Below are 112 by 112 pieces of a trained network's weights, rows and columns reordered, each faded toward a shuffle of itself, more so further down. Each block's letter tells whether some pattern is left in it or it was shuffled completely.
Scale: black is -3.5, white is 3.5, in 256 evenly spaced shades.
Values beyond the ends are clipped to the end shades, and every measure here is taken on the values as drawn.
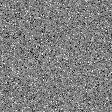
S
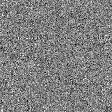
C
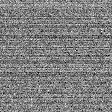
C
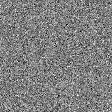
C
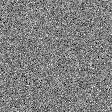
S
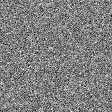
S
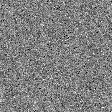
S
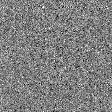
C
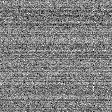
C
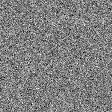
S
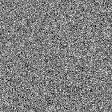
C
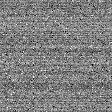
C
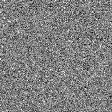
C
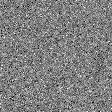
S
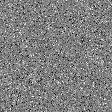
S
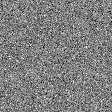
S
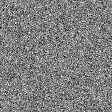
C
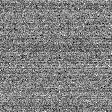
C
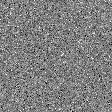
S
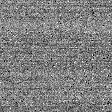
C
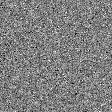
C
